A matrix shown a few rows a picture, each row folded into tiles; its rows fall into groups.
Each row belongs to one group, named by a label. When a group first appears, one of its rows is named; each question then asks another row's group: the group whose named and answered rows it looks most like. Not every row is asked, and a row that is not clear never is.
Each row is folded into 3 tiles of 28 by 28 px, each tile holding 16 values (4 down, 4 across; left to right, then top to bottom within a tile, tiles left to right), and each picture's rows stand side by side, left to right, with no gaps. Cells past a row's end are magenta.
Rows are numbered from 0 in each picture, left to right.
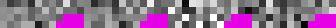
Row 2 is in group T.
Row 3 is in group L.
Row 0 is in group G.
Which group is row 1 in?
G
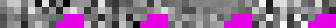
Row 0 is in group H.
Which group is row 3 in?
T
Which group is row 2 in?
T
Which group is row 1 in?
L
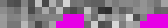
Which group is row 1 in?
T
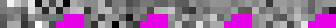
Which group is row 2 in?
T
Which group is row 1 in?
L
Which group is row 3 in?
T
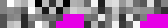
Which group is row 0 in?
H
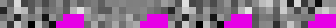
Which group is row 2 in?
L
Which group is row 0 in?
L
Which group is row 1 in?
T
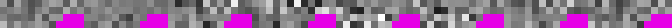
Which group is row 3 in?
H
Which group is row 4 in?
T
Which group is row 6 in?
G
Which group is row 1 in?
L
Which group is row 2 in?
G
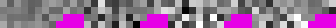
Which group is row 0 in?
L
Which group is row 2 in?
T
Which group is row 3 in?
T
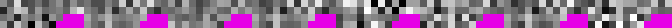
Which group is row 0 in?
L
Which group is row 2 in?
L
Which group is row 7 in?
T
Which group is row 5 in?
T
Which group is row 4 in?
H
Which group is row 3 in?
G
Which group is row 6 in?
G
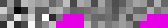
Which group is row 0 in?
T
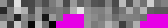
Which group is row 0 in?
L
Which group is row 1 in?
G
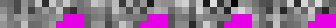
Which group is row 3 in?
G
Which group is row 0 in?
G
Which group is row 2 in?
H
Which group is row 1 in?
H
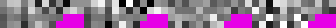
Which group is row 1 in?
H
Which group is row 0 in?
H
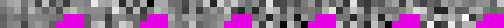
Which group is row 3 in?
L
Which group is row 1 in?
H
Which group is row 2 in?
G
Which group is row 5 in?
T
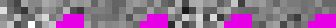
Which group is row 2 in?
T
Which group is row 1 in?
L
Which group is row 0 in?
T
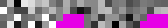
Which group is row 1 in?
L
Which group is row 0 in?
T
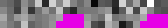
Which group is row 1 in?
G
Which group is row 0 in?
G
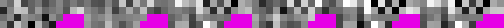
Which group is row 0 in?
L
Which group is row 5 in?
H
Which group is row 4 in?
H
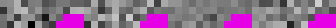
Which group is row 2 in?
L
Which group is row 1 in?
T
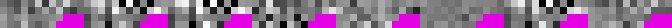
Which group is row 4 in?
T
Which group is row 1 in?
H
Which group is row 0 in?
G
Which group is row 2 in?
H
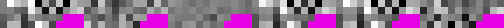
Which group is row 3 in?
H
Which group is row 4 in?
H
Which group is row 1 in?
L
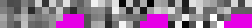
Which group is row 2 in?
T
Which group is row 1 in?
H
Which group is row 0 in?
G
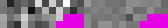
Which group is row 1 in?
L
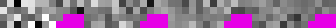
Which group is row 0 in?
T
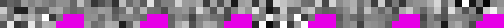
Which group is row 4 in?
H
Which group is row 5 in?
H
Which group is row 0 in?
T
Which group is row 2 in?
H
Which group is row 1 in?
G
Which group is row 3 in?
T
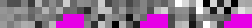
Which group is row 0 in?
G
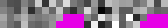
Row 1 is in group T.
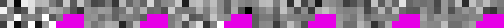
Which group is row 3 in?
H
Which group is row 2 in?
T
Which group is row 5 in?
G
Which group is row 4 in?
G
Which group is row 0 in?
T
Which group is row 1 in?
G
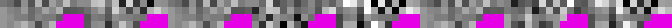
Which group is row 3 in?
L
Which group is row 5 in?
G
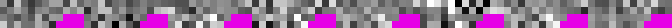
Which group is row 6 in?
T
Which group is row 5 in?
H
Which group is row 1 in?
L
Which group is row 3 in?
T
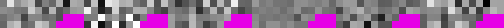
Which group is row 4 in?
L
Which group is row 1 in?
T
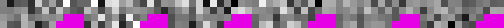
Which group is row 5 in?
L
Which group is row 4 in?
H
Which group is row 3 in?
H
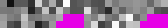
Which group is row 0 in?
G
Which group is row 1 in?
T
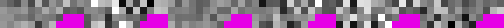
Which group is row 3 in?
G
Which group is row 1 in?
H
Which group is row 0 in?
G
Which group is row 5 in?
L
